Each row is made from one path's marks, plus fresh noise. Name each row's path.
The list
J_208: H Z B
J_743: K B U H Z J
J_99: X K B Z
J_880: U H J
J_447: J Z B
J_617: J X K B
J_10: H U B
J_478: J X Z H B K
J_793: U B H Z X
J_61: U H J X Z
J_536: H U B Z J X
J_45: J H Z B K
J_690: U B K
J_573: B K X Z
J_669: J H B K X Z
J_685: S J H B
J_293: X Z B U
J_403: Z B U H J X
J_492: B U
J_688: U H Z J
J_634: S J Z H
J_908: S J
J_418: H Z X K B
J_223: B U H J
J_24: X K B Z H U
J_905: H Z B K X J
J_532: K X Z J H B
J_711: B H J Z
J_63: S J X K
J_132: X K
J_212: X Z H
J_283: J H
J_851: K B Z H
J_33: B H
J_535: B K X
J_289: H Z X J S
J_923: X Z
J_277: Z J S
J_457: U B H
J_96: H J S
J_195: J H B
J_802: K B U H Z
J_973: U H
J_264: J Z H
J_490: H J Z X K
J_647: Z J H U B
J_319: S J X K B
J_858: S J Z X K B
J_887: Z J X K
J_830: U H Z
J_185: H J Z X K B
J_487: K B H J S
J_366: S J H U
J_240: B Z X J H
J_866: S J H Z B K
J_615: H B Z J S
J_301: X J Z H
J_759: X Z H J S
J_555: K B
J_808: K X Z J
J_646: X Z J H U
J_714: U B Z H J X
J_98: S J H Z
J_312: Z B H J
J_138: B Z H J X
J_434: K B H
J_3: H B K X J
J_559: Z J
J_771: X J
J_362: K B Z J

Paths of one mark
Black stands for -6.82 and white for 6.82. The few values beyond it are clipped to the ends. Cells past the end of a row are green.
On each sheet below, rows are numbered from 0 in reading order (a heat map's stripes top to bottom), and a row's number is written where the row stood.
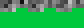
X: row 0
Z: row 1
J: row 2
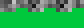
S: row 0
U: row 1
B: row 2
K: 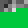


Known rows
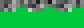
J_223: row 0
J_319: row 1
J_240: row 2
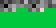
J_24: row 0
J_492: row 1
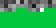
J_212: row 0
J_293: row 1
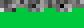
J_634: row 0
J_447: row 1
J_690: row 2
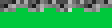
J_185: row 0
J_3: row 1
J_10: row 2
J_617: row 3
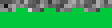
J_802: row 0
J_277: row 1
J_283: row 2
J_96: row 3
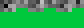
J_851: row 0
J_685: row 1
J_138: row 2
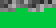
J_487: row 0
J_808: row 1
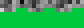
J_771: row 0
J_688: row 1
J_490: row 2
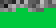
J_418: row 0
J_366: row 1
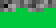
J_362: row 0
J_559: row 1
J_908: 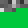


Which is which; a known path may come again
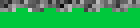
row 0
J_3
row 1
J_277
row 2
J_573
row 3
J_195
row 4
J_646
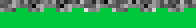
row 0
J_96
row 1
J_851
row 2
J_535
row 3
J_63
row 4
J_759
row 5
J_492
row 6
J_615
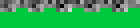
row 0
J_61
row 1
J_478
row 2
J_99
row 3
J_905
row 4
J_434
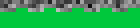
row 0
J_866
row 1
J_887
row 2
J_858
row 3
J_802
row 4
J_688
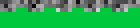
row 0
J_830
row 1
J_555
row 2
J_771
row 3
J_536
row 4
J_532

